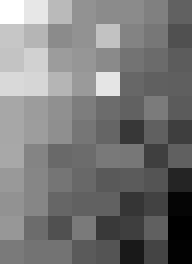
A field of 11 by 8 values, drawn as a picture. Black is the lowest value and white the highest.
There are no regular stripes. The field climbs toward the top left. The bottom right is the ninth with the lowest average. Overall the values sit about 50% of the way up the scale. The halves do not mirror each other. The top left is the ninth with the highest average.
